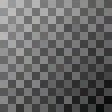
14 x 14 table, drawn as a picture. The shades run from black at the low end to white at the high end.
The halves do not mirror each other. Values rise toward the top left. The ninth with the highest average is the top left. A checkerboard runs through the table. The bottom right is the ninth with the lowest average.
